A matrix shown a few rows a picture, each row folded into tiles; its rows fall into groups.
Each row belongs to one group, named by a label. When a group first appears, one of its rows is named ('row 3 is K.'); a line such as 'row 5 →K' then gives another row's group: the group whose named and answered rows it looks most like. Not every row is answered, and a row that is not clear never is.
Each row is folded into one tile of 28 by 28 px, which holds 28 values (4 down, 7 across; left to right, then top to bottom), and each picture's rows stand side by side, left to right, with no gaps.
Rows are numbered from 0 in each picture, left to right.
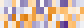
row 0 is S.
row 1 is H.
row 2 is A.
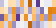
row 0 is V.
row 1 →H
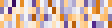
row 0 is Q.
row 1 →V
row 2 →S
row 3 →A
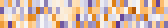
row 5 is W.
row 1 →S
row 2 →Q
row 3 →A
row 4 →W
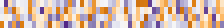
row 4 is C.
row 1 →W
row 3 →W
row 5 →H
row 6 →C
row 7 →C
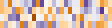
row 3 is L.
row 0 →W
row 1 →Q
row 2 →C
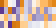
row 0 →S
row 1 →L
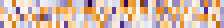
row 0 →L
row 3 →A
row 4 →Q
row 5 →W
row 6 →A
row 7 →Q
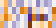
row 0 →H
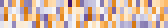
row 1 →C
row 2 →Q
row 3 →V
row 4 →Q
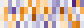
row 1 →W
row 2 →V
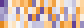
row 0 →L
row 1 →W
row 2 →C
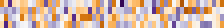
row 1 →V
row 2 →C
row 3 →S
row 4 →H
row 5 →S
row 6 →W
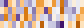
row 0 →V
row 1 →L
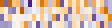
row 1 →L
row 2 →W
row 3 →W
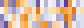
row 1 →A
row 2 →A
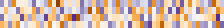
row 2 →S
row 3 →Q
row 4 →C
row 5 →A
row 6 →Q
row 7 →Q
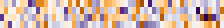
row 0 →W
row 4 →H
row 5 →H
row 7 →V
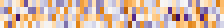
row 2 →A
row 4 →L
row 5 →Q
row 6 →V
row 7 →L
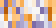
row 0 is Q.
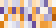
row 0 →S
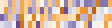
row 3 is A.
